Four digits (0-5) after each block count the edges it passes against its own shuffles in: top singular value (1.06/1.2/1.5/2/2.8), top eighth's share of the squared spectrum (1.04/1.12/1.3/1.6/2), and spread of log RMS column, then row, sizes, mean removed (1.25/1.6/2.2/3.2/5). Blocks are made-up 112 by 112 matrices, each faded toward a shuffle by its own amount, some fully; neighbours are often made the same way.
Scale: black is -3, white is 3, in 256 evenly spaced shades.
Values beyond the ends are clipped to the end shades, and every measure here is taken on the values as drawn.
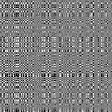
5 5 5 5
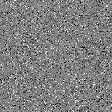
4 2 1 1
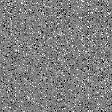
4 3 2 1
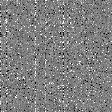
4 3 2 1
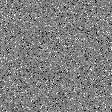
1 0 0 0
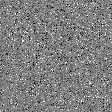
2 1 0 0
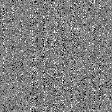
1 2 4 0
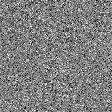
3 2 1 0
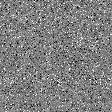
1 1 0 1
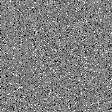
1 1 2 0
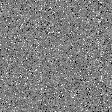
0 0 1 0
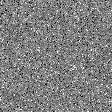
0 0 0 0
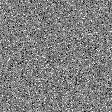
0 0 0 0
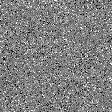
3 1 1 0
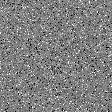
0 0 0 0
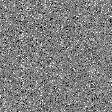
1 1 2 0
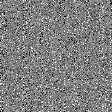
1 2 3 0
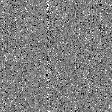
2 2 3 0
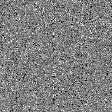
1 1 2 0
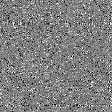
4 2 1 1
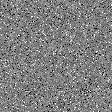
2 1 0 0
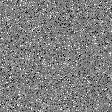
2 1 0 0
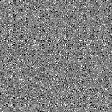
4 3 2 2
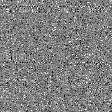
4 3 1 2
